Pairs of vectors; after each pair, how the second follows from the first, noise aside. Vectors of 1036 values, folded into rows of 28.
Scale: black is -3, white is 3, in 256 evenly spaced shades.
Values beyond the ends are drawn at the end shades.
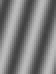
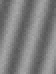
shrunk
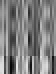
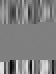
partly zeroed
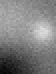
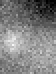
reversed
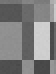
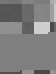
partly zeroed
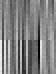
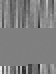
partly zeroed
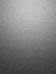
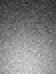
reversed
